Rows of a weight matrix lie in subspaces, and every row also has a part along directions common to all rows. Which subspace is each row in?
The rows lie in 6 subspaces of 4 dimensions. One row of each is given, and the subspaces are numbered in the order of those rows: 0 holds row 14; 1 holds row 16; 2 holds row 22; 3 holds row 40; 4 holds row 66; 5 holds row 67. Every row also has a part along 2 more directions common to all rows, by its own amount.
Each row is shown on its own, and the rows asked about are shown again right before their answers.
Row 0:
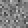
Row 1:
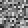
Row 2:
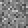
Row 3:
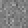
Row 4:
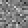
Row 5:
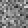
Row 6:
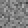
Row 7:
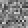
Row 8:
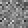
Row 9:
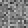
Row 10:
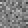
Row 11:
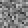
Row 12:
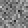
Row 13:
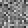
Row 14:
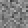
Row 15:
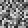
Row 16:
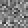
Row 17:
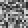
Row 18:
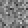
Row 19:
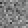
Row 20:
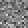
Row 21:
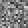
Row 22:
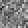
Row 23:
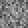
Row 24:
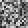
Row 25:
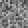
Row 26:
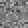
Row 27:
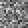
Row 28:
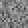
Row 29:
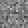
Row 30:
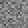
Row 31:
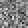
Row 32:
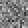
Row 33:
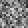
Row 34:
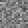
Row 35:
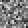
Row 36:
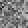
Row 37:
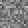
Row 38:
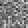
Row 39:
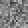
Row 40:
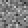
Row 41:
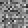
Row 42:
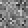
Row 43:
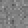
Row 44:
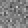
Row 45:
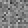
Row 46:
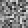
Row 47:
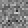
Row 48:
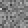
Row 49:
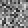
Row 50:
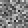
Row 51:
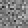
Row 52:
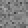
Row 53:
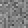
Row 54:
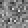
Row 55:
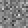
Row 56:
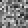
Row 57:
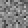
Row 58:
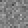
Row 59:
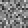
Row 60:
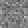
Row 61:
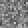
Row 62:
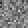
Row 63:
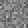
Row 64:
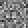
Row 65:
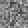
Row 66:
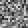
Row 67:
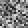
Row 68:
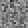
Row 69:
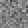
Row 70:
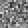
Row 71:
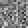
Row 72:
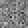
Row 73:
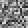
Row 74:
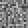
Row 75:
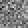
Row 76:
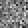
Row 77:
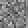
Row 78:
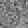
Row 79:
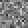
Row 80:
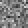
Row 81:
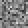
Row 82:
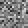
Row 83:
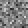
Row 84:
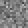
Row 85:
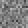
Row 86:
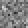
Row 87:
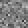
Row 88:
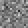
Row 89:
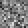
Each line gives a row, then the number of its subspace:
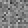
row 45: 3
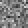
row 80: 2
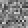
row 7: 1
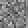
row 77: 4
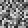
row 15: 1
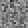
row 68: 0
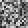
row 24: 1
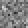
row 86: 4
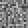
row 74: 0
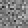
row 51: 2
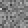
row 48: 4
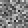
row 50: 5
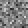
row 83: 4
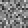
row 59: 4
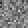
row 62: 5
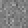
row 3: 0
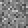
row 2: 2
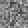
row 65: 5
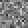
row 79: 1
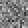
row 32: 4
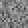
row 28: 5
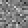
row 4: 3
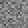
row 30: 2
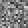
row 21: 3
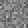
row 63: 2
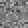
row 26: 0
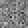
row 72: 3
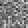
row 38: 3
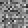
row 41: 2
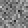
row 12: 5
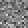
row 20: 1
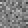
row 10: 0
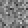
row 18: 4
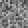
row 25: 3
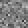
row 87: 1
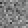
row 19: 0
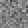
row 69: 0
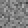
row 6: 4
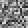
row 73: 1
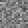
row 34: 0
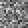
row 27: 0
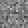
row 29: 1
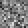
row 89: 5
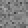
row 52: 4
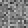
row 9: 3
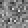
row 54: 5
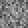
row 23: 4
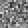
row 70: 5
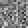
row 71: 3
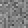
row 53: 3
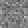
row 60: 1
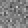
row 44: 5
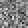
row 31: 3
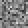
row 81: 2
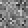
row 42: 5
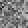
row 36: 2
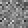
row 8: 1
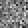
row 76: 4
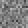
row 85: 1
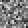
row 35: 4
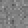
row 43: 0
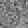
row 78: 0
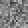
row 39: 5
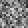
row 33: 4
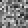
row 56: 2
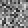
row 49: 1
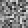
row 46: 0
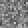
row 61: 0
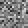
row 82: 2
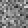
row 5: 2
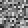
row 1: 4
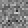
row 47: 1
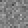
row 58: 0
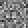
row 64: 2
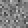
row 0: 5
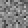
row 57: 3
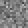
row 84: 2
